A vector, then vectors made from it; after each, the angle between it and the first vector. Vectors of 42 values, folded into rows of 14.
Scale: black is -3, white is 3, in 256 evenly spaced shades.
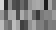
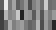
partly opposed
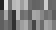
nearly opposite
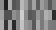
orthogonal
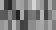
partly aligned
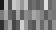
nearly opposite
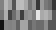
partly opposed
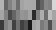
orthogonal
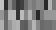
nearly parallel
